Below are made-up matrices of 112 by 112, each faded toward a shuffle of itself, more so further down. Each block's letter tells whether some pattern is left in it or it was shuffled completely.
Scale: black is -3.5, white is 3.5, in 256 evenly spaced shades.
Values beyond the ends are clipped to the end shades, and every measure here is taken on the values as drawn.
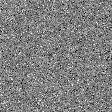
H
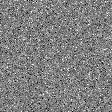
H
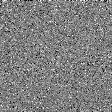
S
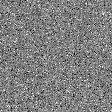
H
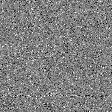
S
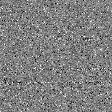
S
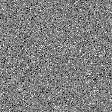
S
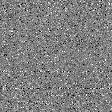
S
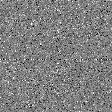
S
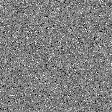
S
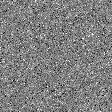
H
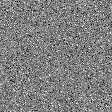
H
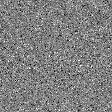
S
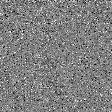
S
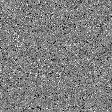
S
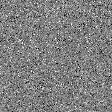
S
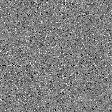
S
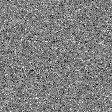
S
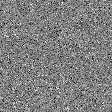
H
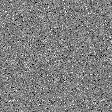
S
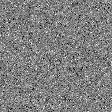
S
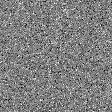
H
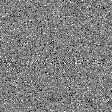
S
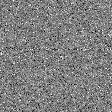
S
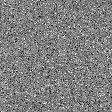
H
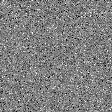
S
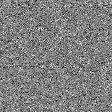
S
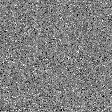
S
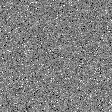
H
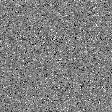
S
